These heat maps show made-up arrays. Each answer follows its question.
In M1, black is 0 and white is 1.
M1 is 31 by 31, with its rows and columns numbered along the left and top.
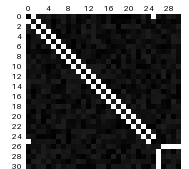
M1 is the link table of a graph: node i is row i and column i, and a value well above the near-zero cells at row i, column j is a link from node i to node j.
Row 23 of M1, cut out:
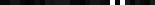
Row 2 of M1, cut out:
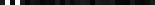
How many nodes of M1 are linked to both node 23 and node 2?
0
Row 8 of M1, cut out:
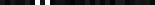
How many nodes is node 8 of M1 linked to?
2
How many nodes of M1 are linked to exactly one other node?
4
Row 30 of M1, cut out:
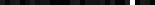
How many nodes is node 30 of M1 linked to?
1
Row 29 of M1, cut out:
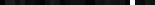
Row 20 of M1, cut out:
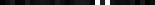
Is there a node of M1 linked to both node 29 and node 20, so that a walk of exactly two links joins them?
no
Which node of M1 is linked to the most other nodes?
node 26
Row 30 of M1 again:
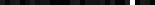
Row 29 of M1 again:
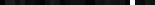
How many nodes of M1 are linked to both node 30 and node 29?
1
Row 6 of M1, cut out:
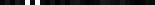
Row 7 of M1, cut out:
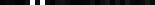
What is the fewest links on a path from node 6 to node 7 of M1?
1
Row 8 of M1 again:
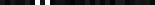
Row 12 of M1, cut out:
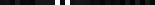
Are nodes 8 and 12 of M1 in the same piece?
yes
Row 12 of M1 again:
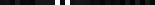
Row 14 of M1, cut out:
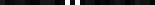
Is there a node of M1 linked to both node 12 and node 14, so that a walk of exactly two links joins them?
yes
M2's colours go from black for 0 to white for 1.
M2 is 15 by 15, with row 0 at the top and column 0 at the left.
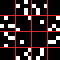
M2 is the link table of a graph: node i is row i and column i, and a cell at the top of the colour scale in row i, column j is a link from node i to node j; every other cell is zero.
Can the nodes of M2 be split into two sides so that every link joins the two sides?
no
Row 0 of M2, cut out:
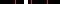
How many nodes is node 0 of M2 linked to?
1
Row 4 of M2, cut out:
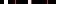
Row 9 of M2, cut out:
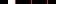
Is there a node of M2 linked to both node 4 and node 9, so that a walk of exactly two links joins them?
yes
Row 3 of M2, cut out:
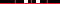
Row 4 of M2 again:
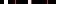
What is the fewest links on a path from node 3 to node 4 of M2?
3
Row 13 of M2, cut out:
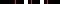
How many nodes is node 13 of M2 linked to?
2
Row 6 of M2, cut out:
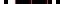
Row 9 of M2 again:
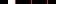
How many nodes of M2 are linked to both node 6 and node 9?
2
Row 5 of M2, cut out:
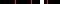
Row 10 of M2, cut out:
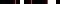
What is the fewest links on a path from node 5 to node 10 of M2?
1
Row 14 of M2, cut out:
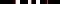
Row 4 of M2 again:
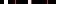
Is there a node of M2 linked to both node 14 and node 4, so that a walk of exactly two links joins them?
yes
